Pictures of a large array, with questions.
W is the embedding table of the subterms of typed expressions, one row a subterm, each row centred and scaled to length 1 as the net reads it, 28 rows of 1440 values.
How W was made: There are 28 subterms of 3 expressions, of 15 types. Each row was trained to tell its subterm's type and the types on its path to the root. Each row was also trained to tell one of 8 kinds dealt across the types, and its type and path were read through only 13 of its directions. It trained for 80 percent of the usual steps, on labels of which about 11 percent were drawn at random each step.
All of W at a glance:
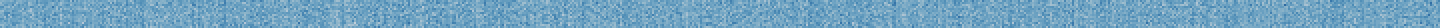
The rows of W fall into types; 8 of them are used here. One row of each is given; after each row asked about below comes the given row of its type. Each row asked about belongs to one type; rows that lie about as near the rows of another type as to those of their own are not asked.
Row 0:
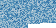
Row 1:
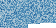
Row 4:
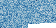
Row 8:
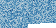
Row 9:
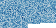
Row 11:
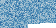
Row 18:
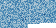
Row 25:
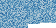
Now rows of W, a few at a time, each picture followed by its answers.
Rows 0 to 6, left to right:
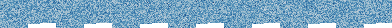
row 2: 8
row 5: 4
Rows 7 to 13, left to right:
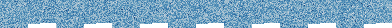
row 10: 4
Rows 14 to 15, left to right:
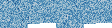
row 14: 18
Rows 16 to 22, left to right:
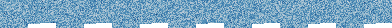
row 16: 8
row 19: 0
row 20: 4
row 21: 1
